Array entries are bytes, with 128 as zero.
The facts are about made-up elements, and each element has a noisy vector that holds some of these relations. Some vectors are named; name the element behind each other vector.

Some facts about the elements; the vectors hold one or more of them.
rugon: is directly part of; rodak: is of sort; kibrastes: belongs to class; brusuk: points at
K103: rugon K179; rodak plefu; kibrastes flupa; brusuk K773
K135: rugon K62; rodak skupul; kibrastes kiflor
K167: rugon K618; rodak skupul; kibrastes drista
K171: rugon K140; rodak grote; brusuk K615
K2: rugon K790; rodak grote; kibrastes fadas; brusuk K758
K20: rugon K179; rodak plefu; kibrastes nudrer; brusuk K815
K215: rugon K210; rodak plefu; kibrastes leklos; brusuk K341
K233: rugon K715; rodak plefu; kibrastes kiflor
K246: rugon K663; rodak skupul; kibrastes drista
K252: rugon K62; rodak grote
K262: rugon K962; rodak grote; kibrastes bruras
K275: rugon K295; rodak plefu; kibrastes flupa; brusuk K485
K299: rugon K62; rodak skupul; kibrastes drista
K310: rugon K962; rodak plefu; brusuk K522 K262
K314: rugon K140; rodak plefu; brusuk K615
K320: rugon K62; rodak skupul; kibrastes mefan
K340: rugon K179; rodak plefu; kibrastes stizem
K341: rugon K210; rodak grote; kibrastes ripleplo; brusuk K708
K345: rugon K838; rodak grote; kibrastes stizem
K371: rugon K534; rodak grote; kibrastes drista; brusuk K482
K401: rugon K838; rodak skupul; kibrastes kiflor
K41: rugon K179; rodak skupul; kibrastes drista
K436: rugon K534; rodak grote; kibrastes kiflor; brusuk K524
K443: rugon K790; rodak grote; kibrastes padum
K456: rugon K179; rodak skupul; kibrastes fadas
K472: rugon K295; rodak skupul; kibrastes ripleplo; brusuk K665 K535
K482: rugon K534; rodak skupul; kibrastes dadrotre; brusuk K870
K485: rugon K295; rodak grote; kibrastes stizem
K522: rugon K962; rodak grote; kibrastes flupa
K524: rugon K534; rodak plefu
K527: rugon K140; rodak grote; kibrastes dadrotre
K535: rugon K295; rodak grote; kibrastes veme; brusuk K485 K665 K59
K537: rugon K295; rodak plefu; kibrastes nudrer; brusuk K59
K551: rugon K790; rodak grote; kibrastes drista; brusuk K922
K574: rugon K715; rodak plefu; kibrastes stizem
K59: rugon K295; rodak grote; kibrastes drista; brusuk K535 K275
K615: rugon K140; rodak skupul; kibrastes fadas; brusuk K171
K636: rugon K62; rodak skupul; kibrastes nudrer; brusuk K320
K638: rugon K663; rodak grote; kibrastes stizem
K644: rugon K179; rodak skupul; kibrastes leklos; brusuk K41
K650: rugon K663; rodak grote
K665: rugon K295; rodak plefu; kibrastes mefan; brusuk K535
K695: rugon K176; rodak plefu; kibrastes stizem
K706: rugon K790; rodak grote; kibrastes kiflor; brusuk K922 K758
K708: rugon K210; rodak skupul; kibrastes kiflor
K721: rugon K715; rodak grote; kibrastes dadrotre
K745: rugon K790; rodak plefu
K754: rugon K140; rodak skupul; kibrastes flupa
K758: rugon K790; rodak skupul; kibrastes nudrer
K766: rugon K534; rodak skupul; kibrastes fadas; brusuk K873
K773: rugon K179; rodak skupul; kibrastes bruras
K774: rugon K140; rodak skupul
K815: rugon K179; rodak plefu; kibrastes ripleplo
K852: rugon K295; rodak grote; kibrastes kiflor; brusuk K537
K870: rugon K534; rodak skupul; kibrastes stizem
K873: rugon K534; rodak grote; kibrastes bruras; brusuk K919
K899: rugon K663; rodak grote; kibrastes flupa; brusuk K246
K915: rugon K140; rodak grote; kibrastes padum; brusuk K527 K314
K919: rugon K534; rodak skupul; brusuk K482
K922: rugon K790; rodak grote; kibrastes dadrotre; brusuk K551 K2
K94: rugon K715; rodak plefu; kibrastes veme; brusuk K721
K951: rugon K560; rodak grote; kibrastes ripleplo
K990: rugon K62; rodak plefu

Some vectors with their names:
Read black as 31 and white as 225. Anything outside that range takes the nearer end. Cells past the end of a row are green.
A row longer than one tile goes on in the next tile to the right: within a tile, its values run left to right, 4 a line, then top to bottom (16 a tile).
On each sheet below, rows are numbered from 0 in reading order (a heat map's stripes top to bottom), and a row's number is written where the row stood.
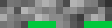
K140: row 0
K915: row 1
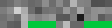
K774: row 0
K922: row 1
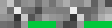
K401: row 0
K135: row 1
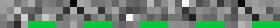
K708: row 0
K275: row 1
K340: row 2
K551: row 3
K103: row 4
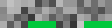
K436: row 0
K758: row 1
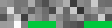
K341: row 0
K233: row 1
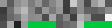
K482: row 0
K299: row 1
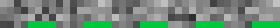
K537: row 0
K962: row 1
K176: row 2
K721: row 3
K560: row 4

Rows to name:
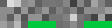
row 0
K345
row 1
K310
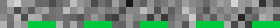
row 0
K638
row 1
K171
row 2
K665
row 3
K919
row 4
K852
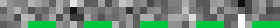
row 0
K636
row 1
K59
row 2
K485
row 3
K766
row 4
K815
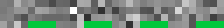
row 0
K252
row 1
K754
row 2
K870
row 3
K873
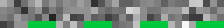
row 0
K20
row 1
K535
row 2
K320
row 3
K899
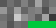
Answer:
K314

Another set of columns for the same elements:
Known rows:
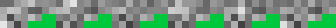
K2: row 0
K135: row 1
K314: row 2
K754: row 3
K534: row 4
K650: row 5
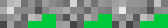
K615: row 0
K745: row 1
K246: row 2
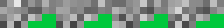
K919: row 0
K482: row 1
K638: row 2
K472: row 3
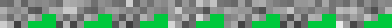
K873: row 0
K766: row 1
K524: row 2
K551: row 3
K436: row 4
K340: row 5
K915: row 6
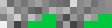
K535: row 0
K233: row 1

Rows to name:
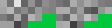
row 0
K94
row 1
K852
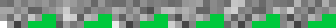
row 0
K443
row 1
K644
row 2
K262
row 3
K522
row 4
K773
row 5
K815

